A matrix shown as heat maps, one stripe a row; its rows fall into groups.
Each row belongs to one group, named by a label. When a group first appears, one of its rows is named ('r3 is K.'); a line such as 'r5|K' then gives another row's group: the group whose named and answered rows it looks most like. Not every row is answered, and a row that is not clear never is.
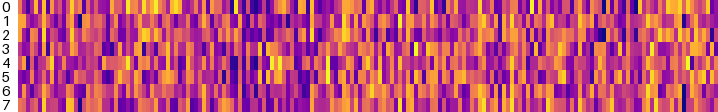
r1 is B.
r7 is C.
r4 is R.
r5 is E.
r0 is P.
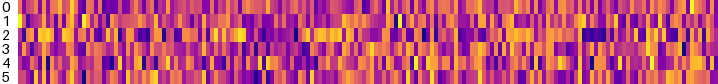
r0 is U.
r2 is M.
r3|B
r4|E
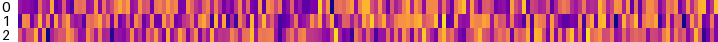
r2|U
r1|B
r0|E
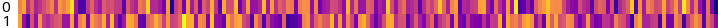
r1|M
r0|R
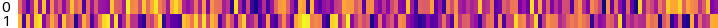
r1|M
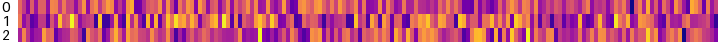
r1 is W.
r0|M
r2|B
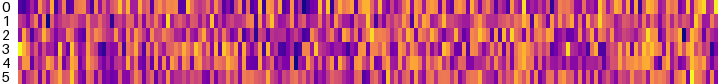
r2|B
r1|U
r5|U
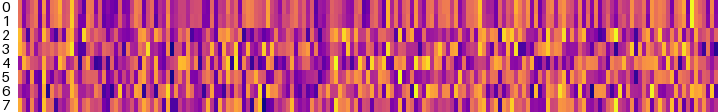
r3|R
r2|C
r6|E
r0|U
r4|W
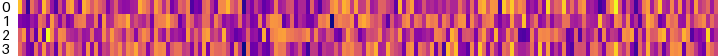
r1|E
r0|C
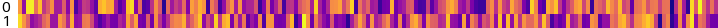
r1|W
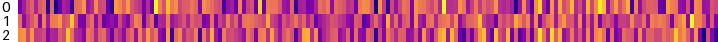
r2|R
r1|U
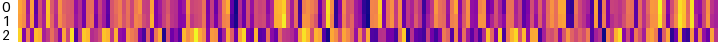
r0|R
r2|M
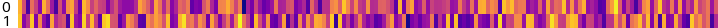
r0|C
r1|M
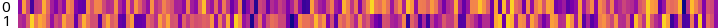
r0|B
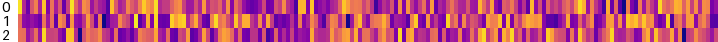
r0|P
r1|W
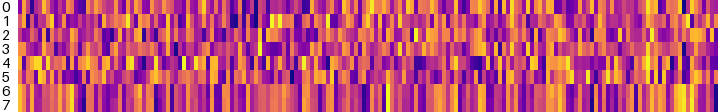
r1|R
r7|R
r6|R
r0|B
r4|M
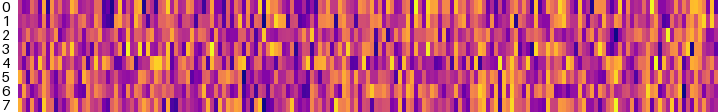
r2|B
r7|C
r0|E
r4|M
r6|B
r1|E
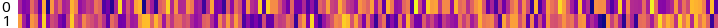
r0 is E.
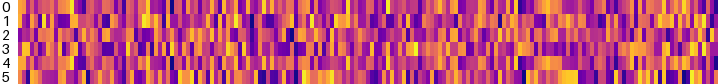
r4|R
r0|R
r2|M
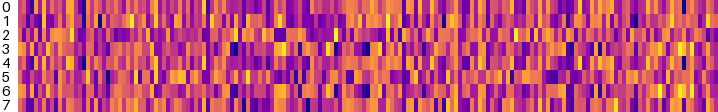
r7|P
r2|U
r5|W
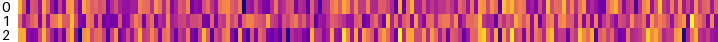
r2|B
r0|C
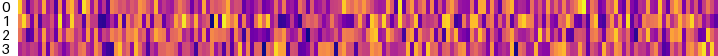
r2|P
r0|P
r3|E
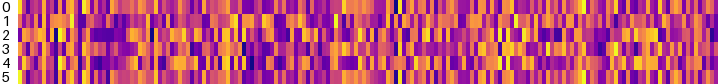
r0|P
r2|W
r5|P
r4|W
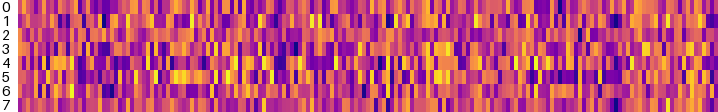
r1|B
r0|W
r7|B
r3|W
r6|U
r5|W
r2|M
